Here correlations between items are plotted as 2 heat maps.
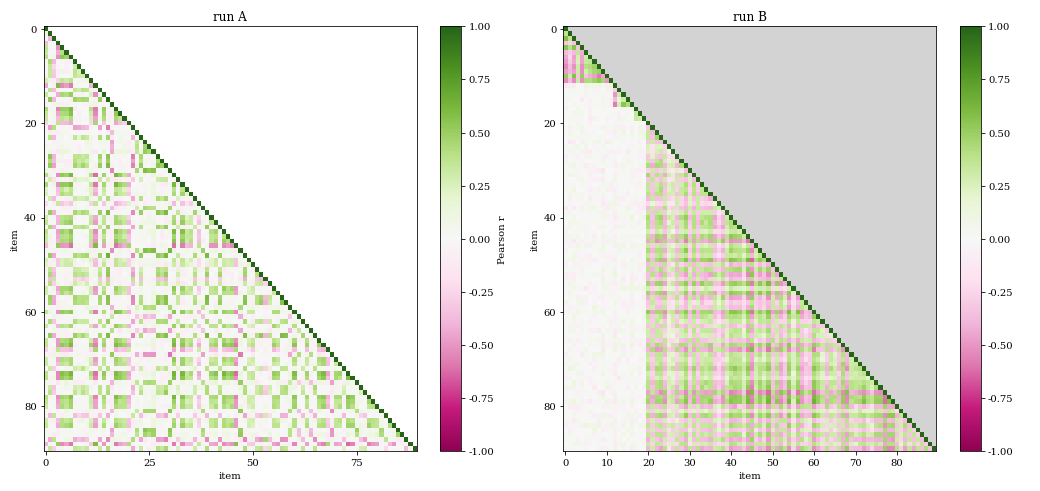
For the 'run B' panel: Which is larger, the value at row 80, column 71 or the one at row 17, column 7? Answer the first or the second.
the second
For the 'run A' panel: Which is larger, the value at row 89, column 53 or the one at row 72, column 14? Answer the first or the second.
the second
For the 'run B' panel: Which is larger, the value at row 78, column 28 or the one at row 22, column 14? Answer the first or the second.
the first
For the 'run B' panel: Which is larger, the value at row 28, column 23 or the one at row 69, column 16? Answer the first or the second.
the first
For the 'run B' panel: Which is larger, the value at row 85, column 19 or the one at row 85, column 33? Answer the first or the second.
the first
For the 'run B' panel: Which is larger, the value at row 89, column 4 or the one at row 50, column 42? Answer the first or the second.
the first
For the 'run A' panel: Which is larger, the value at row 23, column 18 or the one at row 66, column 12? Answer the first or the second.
the first
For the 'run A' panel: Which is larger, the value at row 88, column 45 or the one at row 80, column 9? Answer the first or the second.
the second
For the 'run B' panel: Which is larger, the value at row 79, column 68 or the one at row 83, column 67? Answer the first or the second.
the second
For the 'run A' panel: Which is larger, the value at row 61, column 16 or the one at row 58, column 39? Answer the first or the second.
the second
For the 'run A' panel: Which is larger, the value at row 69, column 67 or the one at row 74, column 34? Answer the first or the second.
the second
